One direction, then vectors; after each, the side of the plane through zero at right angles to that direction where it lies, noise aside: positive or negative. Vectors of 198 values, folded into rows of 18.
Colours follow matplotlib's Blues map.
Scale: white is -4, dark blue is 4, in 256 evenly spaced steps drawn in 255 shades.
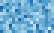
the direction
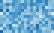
positive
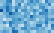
positive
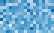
negative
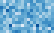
positive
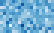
negative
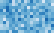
positive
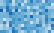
positive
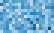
negative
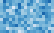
positive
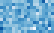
positive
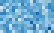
negative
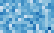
negative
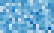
negative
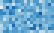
negative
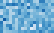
positive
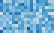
positive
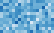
positive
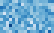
positive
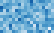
positive
